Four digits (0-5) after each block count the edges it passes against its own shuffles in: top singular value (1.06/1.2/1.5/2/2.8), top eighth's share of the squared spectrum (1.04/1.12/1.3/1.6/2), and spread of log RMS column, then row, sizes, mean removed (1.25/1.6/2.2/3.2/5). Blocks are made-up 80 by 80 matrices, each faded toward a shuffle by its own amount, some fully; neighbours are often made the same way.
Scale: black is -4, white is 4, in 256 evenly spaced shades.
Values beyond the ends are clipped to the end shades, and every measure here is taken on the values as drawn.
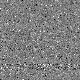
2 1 0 2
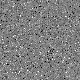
0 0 0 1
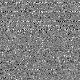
2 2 0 3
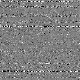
3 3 0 3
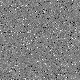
0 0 0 0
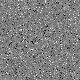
0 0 0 0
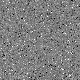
1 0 0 0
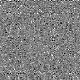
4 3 2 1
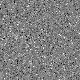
2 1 0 0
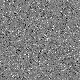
0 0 0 0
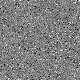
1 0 0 0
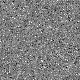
0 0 0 0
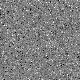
0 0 0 0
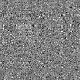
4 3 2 2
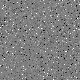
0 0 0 0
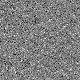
0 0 0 0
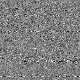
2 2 0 3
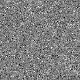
2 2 0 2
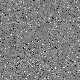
2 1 0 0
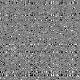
4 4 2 3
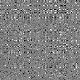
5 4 3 3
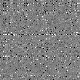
4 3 1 2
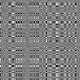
5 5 4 4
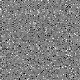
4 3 1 1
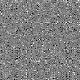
4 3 1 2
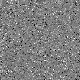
3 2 0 0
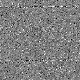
3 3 0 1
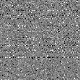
4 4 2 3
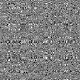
4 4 2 3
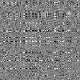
4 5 2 3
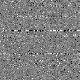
4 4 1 2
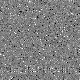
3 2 0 1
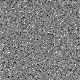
2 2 0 0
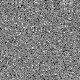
3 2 0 0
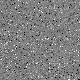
2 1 0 0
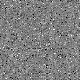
3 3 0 1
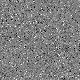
2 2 0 0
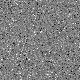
2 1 0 0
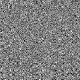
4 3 1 2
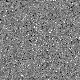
1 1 0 0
